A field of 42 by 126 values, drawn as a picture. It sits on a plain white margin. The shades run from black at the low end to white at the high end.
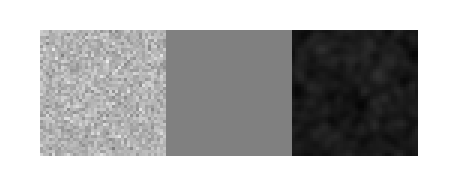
The table splits into one row of 3 panels. Panel 1,1: high, fine-grained. Panel 1,2: middling, flat. Panel 1,3: very low, blotchy, faint in contrast.
